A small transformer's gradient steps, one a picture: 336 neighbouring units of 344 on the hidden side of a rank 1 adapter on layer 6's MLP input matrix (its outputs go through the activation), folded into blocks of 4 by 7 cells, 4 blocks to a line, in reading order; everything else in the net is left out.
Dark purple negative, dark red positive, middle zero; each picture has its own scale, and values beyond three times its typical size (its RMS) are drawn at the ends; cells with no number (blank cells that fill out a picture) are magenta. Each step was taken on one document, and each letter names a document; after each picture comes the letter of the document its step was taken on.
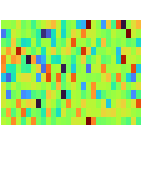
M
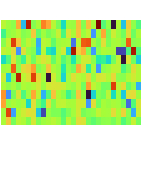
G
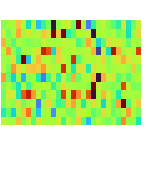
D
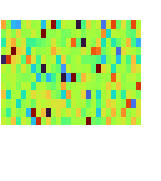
M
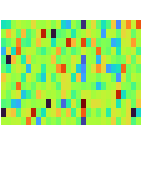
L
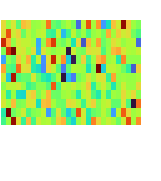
M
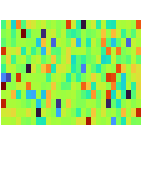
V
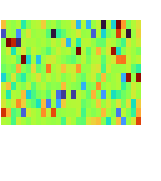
D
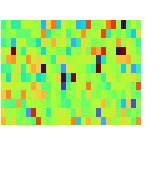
M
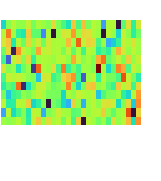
L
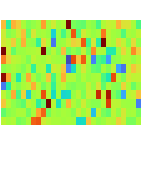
V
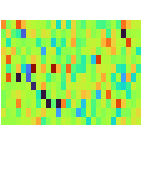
V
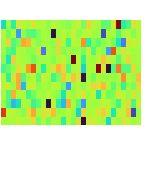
L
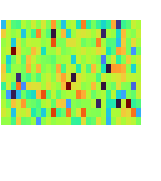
L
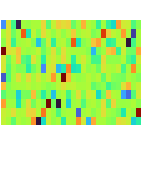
V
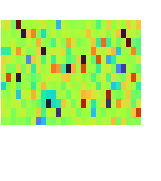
V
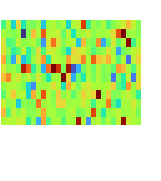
V
